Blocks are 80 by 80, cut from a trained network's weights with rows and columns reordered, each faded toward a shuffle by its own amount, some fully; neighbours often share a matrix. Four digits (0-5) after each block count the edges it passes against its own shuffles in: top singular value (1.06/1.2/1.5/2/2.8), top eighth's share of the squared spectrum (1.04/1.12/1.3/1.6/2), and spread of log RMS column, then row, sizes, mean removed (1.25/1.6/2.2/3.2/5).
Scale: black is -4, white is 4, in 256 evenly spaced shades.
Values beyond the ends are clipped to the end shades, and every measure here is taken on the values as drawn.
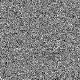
2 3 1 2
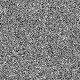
0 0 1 0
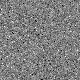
0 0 0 0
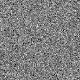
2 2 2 1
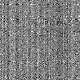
4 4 1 3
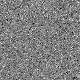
0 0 0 0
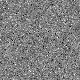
0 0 0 0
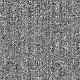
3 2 0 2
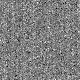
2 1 0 0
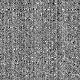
3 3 0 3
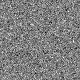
0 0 0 0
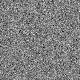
0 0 0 0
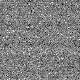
2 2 1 0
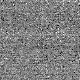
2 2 2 0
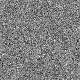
1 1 0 0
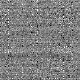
3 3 3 1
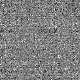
2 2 2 0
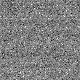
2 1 0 0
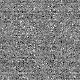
2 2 2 0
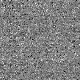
1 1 1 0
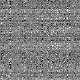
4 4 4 1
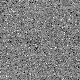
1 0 0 0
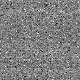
1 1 1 0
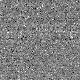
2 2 1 0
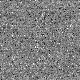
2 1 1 0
